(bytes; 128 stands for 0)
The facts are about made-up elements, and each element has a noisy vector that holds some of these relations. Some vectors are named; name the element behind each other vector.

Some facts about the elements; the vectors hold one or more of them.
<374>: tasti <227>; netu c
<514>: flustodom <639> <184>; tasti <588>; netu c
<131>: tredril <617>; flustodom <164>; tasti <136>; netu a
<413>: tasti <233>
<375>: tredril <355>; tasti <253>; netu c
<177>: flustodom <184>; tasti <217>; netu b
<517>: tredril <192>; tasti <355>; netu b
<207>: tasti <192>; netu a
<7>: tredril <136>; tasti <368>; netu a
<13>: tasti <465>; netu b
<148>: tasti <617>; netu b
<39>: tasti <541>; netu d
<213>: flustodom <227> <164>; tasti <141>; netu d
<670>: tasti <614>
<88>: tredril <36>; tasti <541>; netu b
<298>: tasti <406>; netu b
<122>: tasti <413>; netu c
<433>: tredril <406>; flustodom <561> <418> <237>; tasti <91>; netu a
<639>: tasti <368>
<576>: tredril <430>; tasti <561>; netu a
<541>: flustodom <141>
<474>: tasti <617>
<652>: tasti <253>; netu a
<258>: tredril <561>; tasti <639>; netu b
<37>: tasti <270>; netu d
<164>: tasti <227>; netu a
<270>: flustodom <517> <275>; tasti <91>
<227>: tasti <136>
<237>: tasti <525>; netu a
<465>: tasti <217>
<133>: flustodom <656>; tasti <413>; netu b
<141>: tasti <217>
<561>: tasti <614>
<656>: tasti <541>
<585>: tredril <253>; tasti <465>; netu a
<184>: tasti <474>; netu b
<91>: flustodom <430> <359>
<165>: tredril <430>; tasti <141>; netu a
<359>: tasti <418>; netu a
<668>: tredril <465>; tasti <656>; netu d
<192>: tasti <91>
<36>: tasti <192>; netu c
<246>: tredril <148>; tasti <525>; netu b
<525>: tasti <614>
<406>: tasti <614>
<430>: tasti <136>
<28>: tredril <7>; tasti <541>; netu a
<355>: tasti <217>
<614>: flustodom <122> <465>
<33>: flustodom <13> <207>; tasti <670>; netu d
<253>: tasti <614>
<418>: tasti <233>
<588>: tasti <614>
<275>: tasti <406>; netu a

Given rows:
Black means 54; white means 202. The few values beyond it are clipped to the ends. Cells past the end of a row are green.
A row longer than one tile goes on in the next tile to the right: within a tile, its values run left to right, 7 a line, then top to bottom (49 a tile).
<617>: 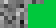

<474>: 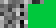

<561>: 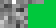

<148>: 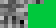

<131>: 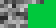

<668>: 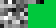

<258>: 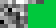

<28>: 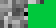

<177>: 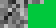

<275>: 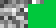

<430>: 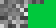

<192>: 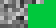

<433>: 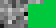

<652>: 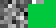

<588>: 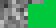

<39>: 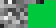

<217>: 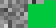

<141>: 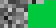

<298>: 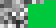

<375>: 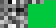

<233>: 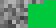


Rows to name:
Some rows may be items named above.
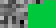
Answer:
<148>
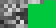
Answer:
<359>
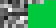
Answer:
<165>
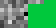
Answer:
<433>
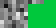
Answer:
<525>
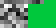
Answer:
<374>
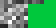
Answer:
<37>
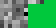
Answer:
<28>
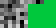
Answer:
<184>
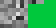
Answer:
<270>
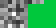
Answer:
<514>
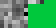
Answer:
<28>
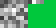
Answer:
<275>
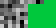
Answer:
<184>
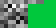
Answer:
<133>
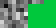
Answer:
<525>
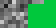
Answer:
<253>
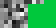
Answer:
<246>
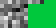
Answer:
<656>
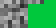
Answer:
<541>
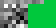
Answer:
<122>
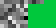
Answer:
<227>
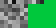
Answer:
<88>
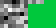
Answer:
<585>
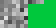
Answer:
<406>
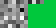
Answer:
<33>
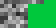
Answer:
<131>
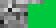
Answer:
<7>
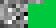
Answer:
<207>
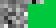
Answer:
<465>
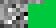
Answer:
<207>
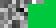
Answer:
<237>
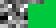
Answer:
<164>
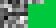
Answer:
<165>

